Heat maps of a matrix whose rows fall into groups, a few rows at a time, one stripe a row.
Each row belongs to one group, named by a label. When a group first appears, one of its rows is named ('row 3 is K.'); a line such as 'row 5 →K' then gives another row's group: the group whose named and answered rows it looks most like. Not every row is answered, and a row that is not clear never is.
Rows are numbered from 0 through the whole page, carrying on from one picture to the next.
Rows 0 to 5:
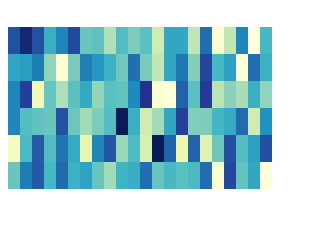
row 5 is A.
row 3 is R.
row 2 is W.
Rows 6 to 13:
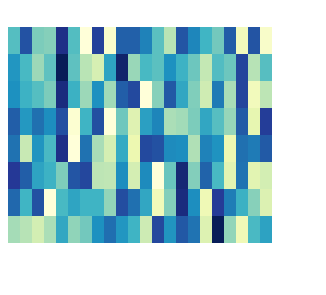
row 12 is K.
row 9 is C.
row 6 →A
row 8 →R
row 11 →W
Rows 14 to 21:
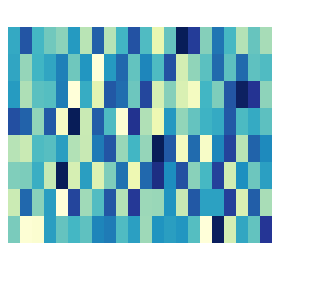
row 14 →K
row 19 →C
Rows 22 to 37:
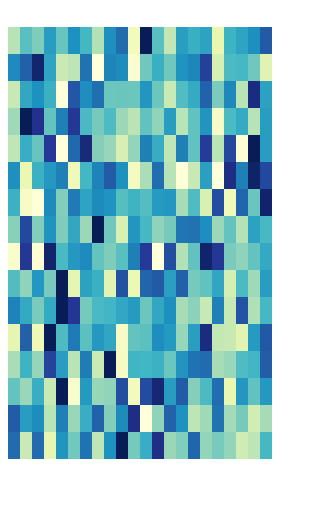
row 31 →C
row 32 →R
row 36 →R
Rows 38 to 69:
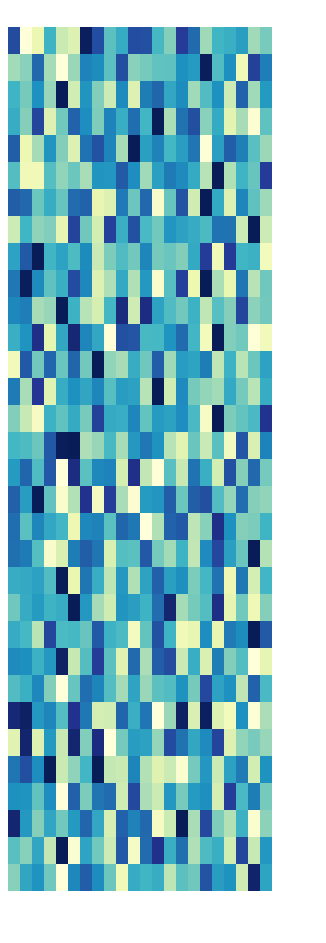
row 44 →W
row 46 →A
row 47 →W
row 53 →R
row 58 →C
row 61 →R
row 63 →W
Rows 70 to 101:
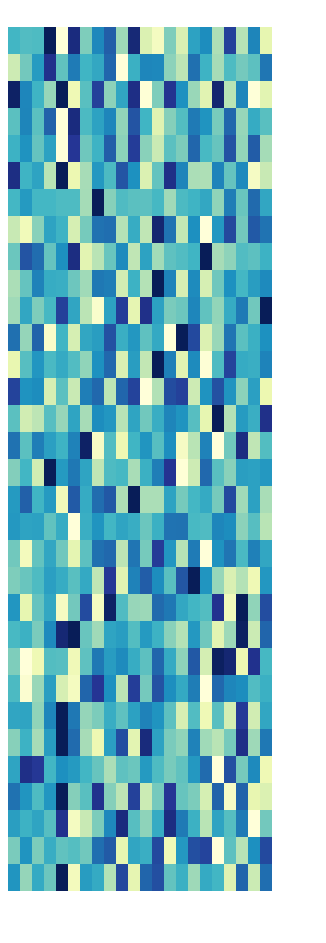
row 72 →R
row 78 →W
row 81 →K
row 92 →R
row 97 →A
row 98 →R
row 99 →R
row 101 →C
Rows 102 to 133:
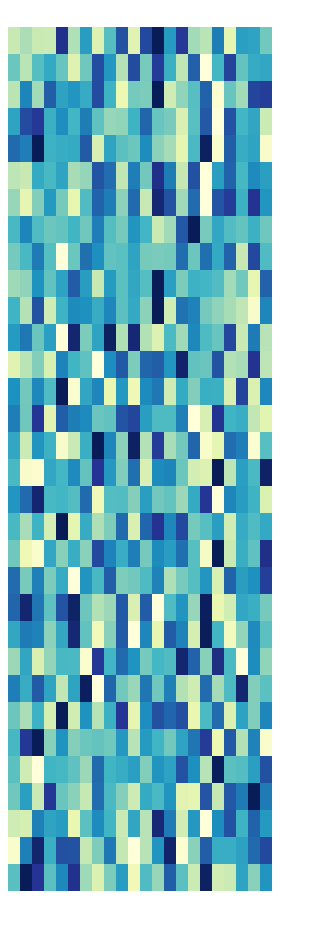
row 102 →C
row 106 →A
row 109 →K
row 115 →C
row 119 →A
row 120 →C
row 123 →W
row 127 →C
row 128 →A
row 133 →W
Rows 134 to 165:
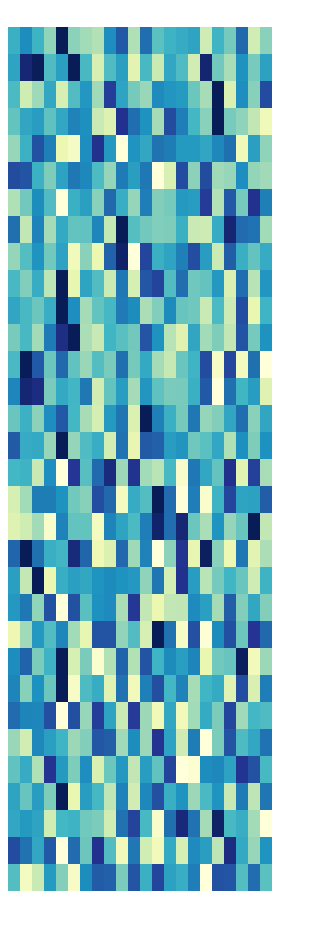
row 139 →W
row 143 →C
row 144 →R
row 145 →R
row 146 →A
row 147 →A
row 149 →C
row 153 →W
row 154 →K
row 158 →C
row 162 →C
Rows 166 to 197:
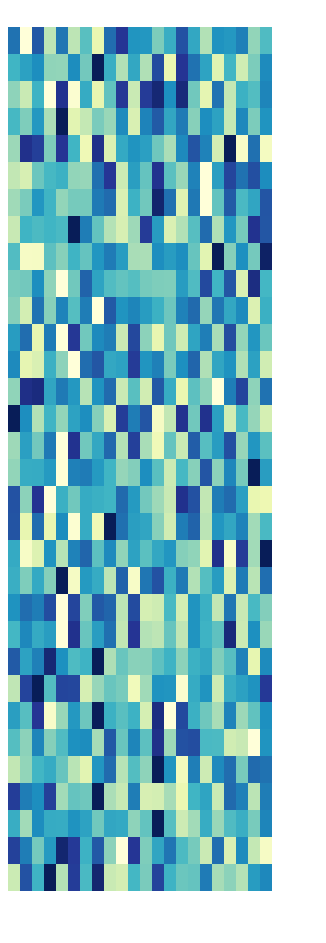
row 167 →K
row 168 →C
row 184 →K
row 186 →C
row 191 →K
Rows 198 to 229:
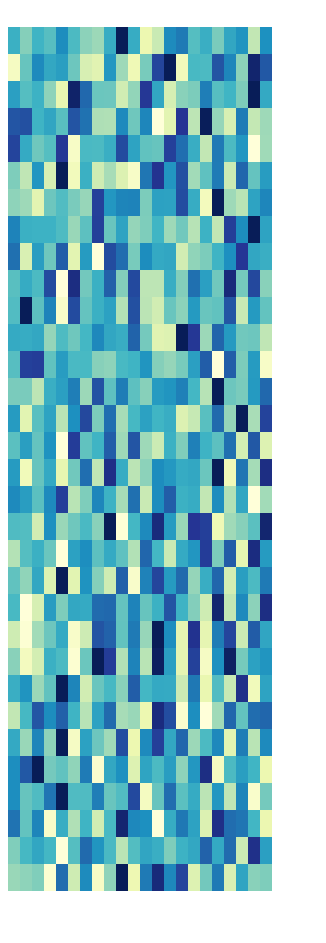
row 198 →R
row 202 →R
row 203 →C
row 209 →K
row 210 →A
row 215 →R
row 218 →C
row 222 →R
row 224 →C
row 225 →A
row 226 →R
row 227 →K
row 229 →C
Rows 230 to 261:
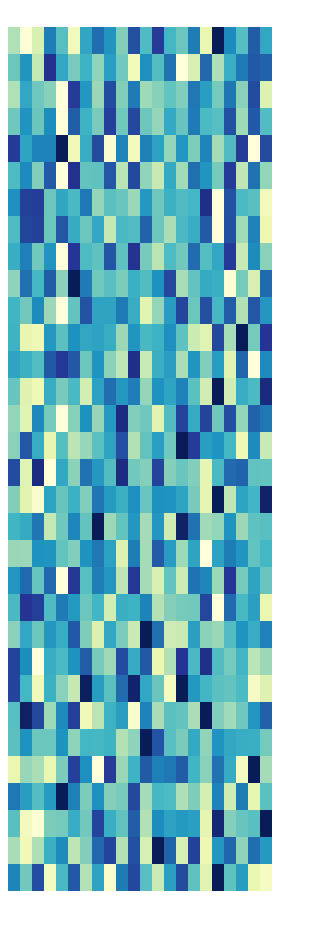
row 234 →C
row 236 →A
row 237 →A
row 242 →R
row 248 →K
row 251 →A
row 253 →W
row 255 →W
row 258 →R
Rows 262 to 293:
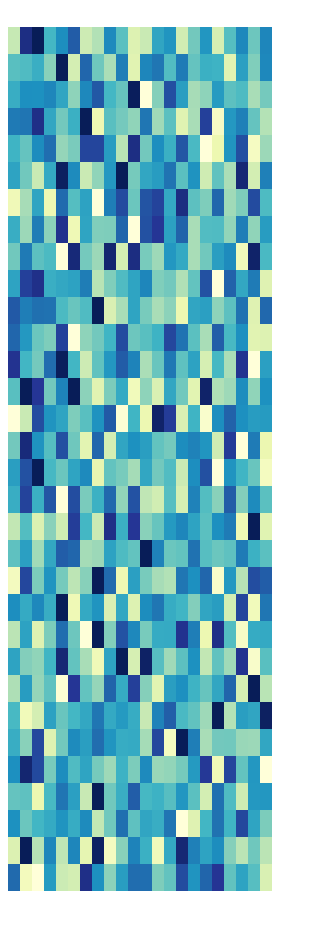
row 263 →C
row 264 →R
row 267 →R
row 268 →C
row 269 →C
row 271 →A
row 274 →R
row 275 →W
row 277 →A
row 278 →A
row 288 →K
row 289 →A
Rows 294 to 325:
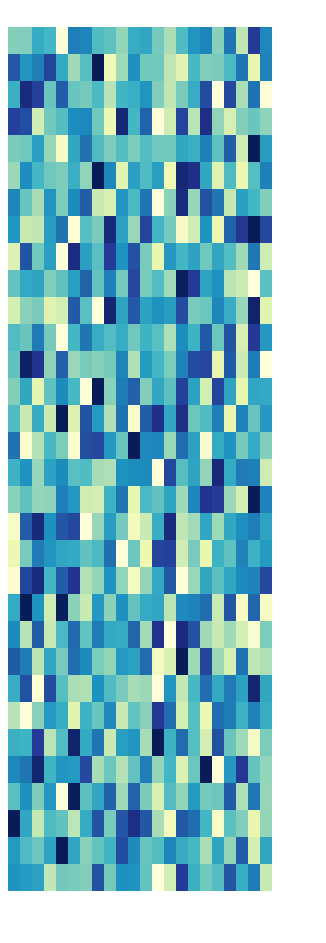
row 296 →A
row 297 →W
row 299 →K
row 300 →W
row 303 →K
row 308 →C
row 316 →K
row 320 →K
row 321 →A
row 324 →R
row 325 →K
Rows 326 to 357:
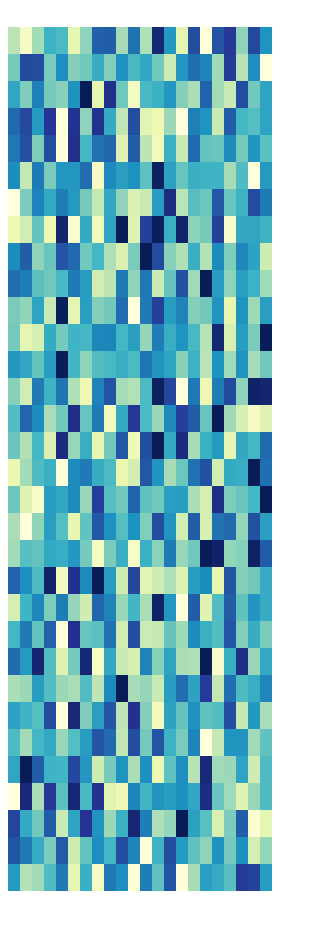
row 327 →A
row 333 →C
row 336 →C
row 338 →R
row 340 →K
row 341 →C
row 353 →W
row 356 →R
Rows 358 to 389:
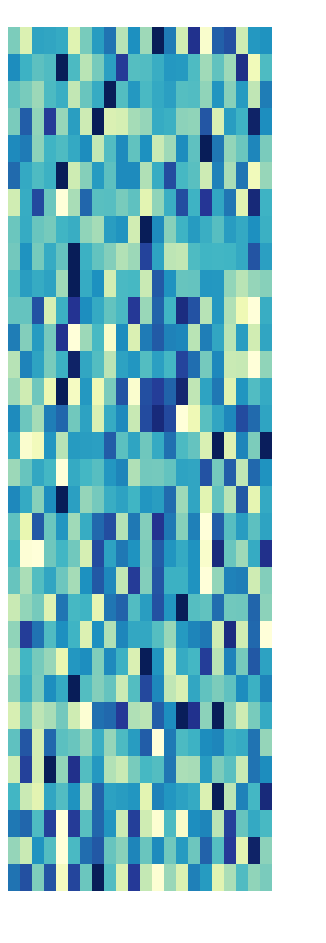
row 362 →W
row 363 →R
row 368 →K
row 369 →C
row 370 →K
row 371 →C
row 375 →R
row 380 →A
